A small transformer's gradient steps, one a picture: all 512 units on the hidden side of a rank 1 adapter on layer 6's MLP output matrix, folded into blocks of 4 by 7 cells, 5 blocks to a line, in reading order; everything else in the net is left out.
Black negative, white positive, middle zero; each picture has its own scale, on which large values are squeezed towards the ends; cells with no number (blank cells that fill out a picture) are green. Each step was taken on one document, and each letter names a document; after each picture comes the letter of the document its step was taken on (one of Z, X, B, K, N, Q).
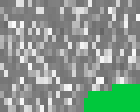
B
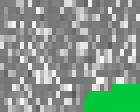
B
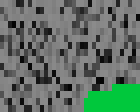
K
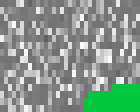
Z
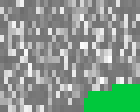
Z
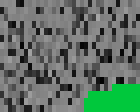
K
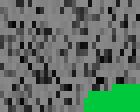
K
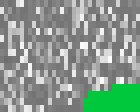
Z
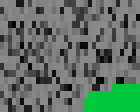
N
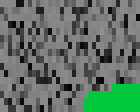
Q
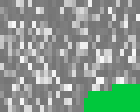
B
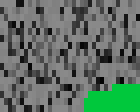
Q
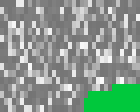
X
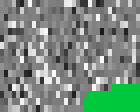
N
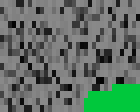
N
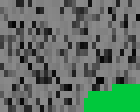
K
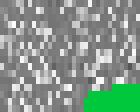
B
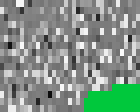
N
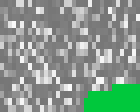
B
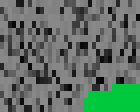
Q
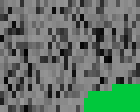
Z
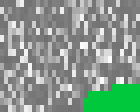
Z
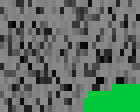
N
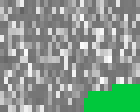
Z
